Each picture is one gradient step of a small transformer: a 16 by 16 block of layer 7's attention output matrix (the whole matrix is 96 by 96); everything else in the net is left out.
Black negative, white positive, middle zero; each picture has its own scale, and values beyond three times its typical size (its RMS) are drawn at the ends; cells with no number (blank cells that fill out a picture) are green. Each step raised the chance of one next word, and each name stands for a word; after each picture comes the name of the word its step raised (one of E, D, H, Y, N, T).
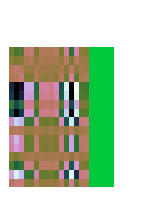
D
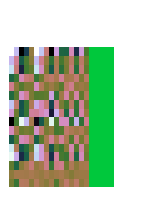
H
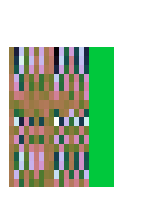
H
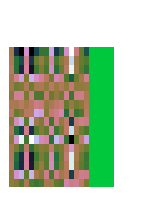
H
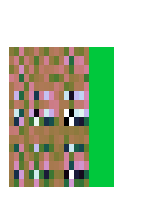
D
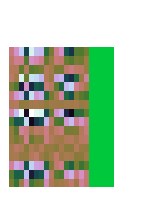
D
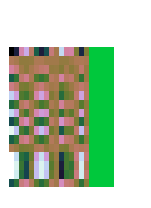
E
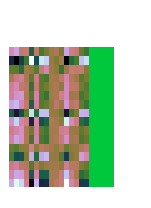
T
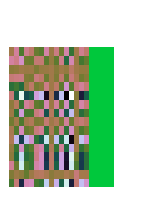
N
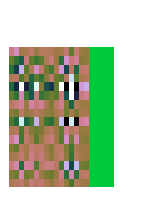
N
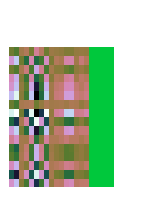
D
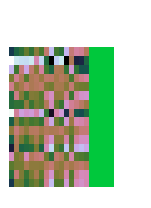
T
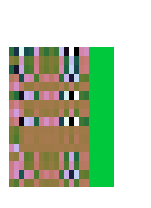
H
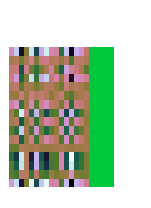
E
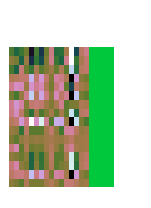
H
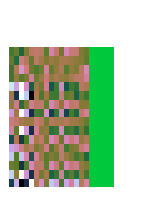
N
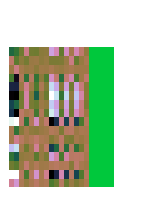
D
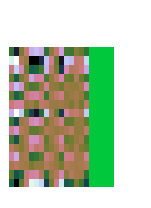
T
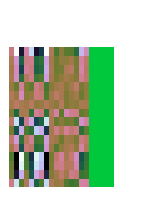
E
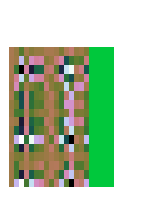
N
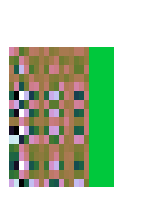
N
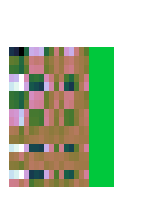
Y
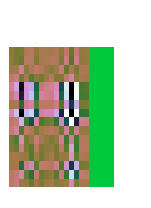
D
